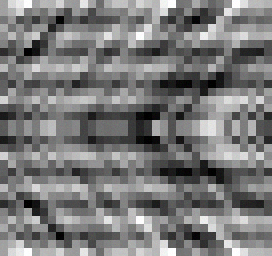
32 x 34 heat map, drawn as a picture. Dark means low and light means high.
Ninth with the lowest average: centre. Stripes: horizontal, repeating 8 times. Mirror symmetry: top to bottom. Odd rows or columns: none. Slope: none.
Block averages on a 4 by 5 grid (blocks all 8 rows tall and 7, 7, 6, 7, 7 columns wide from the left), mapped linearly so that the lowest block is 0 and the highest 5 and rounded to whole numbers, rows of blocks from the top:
3 3 5 2 4 | 3 3 1 0 3 | 3 3 1 0 3 | 3 3 5 2 4
